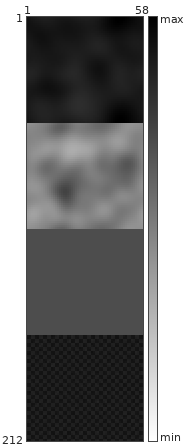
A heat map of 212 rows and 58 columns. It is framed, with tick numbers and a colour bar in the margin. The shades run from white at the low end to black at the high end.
The table splits into 4 rows of 1 panel. Panel 1,1: very high, smooth, faint in contrast. Panel 2,1: middling, smooth. Panel 3,1: high, flat. Panel 4,1: very high, checkered, faint in contrast.
